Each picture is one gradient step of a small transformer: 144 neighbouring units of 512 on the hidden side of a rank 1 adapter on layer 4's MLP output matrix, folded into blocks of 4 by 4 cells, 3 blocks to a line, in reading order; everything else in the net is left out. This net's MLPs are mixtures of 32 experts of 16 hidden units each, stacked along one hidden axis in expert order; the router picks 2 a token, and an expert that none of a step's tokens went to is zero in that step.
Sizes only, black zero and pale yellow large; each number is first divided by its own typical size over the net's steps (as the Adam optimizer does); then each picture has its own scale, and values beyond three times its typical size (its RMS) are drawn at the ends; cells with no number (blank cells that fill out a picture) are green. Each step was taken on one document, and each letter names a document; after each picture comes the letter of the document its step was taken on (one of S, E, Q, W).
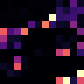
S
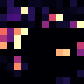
S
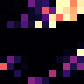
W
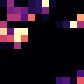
S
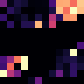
W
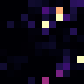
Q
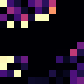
W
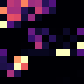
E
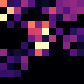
W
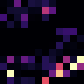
Q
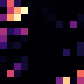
S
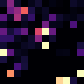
S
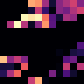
W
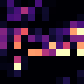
S
